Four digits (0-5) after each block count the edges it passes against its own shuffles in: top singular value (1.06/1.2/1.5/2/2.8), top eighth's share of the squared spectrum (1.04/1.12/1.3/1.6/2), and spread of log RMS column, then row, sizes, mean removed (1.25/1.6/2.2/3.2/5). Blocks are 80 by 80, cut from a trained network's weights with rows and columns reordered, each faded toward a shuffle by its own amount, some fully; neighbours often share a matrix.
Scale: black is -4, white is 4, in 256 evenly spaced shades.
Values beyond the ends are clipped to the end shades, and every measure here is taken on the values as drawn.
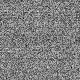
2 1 0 0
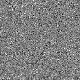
3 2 0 1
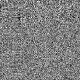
3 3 1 2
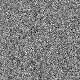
0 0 0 0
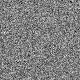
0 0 0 0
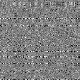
4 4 1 3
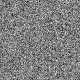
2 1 0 0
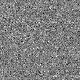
3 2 0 2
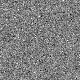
1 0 0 0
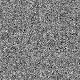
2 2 0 1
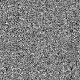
2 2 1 1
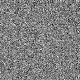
2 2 1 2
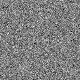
0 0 0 0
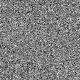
1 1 0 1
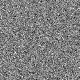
0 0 0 0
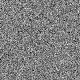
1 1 0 0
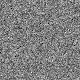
0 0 0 0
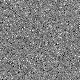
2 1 0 0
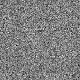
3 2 0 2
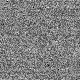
1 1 0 0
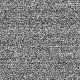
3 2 0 0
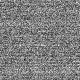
3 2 0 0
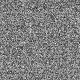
1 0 0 0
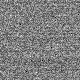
2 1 0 0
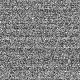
3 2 0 0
